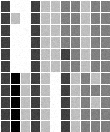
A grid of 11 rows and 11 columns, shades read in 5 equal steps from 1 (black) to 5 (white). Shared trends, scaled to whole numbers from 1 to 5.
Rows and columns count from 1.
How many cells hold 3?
36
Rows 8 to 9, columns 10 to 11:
3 3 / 4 3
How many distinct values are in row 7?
5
